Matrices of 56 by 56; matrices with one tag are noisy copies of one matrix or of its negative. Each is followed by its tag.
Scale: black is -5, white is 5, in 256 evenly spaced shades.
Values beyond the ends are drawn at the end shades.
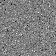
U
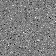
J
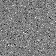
J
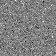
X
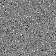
U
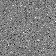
J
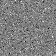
X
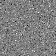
U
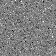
X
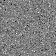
U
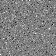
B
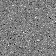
J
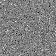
U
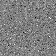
J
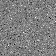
J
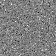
U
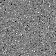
U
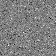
J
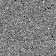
X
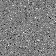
J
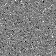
X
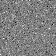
B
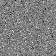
X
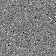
J
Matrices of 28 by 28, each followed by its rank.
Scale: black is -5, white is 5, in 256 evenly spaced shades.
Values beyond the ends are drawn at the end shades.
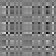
one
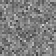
full rank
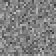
full rank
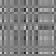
one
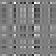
one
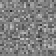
five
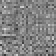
five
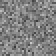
full rank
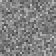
full rank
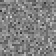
full rank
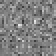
five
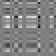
one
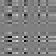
one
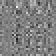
five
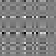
one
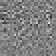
five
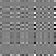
one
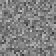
full rank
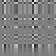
one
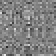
five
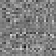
five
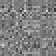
five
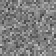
full rank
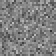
full rank
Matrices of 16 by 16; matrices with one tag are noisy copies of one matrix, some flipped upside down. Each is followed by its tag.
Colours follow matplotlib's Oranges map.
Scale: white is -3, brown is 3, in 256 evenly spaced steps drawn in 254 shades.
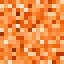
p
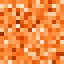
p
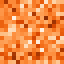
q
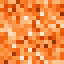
q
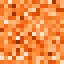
p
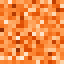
p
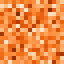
p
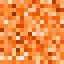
p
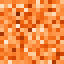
p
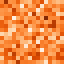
q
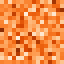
p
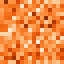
q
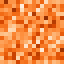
q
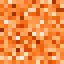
p
